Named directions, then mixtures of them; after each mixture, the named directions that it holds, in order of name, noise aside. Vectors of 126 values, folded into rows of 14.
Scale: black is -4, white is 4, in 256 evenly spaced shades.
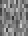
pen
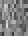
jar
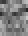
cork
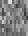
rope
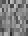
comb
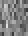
jar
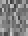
comb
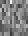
comb, rope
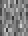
pen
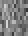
jar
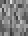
comb, rope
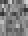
cork, rope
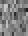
cork, jar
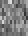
rope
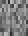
comb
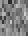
rope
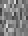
jar, pen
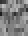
cork, pen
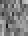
cork, jar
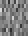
comb, pen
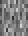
pen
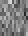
jar, rope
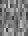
pen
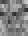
cork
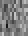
jar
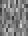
pen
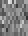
pen, rope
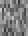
pen, rope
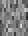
cork, pen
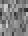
cork, jar
